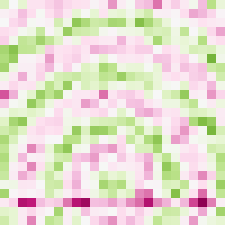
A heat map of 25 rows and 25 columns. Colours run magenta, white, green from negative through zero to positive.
Slope: none. Rings: centred on the bottom middle. Odd lines: row 23. Histogram: bell-shaped.
